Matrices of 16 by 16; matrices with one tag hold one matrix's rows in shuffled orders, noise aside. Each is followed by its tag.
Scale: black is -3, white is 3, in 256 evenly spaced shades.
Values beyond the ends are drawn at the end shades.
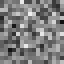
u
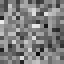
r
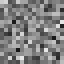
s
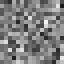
s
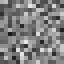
u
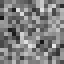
u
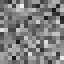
s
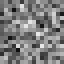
u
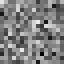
r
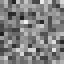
u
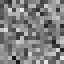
s
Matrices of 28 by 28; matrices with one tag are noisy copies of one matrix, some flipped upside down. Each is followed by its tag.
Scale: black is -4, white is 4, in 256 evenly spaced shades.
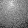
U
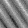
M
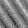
M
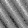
M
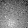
U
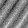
M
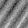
M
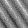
M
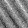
M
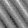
M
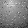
U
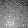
U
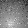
U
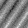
M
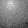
U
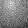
U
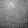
U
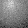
U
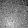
U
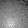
U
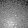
U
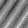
M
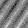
M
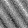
M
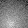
U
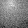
U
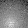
U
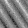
M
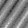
M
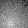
U
